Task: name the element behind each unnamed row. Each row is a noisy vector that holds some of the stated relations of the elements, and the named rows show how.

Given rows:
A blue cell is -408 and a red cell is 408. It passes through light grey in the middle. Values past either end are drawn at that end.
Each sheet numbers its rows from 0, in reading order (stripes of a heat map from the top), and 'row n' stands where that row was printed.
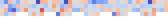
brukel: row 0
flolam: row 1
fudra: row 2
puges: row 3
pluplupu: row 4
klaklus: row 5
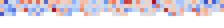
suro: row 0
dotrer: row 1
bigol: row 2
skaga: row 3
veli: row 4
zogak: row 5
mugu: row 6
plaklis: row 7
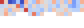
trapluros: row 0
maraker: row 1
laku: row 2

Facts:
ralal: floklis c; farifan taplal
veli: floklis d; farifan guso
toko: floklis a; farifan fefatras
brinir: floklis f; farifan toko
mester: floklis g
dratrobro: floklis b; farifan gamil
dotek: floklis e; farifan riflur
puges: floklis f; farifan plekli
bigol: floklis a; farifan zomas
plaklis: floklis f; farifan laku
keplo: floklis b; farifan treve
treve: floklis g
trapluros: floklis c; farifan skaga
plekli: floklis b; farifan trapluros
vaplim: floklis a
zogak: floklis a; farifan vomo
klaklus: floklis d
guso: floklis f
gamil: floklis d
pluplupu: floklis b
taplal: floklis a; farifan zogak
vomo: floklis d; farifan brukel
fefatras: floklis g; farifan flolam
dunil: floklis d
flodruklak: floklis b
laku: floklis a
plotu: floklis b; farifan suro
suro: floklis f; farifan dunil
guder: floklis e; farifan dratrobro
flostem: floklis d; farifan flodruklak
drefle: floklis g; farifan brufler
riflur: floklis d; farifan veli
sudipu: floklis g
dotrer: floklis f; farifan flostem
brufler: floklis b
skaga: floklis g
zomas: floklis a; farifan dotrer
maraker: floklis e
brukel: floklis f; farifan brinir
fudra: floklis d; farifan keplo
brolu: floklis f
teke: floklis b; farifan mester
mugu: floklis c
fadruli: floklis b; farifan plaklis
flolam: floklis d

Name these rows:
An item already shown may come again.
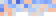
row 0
plaklis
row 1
puges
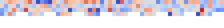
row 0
fefatras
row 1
plekli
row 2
dotek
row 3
zomas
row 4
brinir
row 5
fadruli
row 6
plotu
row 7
keplo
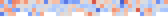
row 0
riflur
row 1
flodruklak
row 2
puges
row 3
guder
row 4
vomo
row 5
fadruli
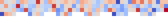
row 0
ralal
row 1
toko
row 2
fefatras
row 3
mugu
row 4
suro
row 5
dotrer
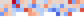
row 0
taplal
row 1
dratrobro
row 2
flostem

